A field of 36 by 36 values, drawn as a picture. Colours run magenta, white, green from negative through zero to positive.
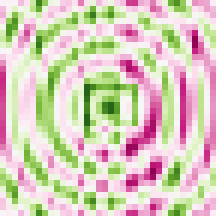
On average the colour sits 50% of the way up the scale. In the centre lies a patch that is higher than the rest. Rings spread out from the centre. The ninth with the highest average is the centre.
